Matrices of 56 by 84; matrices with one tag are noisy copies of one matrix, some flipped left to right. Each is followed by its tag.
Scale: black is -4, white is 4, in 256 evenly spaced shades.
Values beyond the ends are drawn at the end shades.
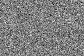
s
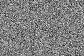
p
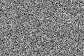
s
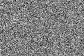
s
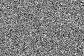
s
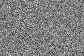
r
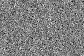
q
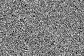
r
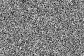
q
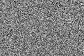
s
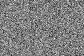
p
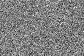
r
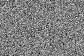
p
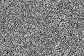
r
